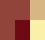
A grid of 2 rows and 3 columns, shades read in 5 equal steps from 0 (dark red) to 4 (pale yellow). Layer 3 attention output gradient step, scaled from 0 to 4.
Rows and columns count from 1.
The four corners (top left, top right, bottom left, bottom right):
1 3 1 4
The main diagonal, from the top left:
1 0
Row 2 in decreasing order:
4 1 0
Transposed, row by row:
1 1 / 1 0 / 3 4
